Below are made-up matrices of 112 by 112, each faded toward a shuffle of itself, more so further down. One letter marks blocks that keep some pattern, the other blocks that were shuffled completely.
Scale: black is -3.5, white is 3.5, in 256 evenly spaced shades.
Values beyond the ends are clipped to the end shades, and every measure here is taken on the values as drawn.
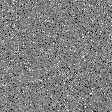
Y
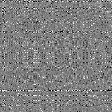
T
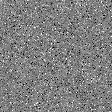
Y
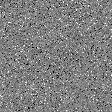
Y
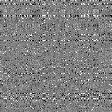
T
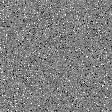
Y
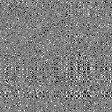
T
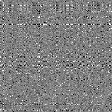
T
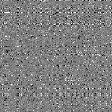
T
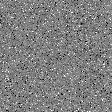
Y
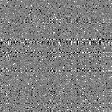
T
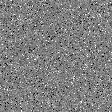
Y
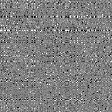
T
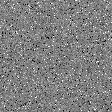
Y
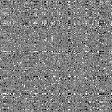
T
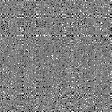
T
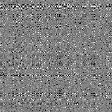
T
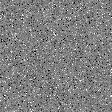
Y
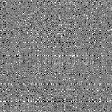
T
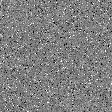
Y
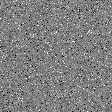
Y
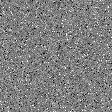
Y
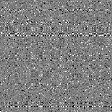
T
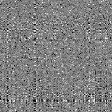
T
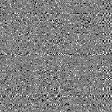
T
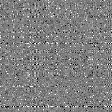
T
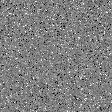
Y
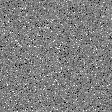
Y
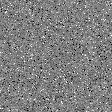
Y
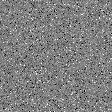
Y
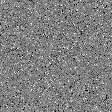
Y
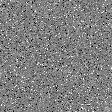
Y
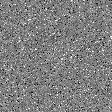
Y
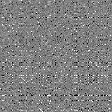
T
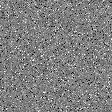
Y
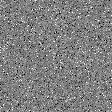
Y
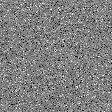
Y
